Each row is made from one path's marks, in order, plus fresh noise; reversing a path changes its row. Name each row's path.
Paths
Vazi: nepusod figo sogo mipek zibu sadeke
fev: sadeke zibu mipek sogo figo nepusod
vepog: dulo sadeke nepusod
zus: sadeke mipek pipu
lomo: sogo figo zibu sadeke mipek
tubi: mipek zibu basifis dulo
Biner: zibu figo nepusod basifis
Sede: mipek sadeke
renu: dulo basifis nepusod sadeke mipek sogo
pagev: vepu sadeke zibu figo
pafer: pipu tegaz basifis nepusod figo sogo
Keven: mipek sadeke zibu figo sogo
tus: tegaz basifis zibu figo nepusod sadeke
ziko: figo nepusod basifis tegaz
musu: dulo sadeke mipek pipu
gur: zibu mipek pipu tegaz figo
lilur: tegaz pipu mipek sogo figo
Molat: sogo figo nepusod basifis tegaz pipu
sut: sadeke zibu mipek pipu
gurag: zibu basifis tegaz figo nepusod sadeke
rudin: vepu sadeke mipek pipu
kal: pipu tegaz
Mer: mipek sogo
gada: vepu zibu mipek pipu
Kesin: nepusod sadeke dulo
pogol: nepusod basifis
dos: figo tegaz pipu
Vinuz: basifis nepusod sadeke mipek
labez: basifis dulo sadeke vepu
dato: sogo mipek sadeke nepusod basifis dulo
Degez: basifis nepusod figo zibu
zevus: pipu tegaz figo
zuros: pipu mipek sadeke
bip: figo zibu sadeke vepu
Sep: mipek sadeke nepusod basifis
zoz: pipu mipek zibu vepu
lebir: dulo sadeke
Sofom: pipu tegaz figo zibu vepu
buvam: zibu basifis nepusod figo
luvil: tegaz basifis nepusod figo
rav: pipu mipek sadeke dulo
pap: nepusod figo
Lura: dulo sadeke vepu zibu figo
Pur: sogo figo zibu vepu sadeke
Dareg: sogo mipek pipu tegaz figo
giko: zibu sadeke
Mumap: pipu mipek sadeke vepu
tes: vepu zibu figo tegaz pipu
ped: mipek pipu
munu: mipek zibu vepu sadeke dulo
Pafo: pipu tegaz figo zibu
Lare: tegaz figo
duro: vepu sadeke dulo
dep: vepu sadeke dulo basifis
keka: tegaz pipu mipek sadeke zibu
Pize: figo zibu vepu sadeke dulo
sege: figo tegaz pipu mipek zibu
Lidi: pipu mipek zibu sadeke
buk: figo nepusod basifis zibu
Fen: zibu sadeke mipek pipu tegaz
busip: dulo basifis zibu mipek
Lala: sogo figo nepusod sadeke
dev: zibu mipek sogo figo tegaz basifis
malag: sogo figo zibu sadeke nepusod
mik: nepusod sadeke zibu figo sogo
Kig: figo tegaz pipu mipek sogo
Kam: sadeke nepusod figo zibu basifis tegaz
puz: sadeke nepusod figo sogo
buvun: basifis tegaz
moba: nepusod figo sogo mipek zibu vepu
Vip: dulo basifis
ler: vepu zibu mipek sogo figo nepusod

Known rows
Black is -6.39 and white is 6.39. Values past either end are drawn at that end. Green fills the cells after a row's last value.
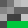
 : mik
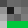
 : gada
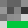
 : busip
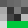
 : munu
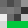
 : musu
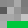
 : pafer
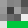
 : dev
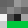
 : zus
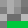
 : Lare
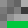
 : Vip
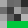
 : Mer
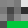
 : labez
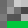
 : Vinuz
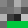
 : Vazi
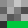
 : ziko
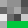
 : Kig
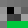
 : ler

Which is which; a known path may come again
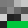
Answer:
puz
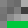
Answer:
Vip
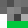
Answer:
rav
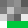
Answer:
keka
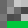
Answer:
Vinuz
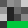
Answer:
pagev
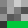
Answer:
ziko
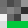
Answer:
musu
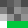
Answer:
zoz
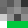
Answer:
ped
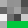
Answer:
Kig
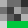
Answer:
Mer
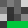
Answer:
duro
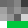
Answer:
gur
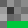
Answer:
tes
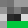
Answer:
fev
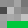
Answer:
pafer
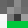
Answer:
zuros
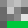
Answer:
luvil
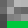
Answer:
pogol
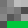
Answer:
buk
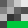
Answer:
Kam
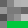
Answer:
buvam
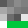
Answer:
Fen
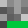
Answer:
Molat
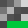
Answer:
Kesin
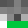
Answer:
Lidi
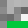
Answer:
tus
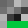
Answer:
Sep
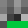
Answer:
moba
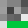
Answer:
dev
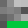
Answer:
Degez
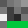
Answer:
rudin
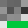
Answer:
busip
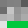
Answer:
kal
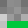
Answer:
Sofom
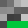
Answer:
mik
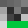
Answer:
munu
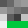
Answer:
sut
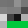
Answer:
Sede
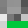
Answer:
sege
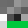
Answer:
zus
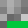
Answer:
Lare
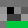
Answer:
ler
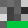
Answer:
Lura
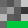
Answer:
vepog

